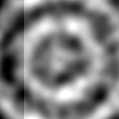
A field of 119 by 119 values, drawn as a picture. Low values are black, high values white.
Seam: vertical, 20% of the way across, the right part higher. Ninth with the lowest average: middle left. Lone odd cells: none. Rings: centred on the centre. Average level on the scale: 50%.
